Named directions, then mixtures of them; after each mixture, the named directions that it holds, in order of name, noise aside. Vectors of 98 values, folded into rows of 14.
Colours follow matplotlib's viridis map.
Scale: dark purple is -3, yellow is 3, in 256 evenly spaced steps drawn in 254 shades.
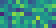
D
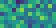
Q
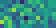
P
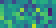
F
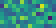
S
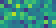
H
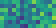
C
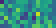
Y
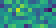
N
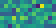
Q, S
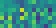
D, F, Y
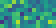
P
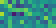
D, H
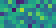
Q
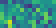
F, P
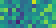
C, N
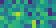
D, F, N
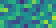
C, H, Q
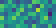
F, Q, S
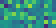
H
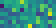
F, Q, S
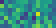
Y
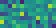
D, P, Q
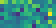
D, F, Q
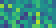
Y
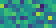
S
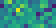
N, S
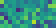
D, H, Y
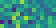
P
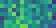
C
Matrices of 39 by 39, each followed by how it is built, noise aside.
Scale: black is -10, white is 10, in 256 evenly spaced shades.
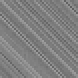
Toeplitz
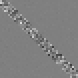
banded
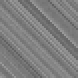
Toeplitz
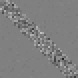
banded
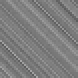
Toeplitz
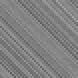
Toeplitz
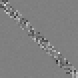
banded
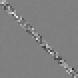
banded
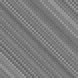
Toeplitz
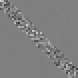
banded
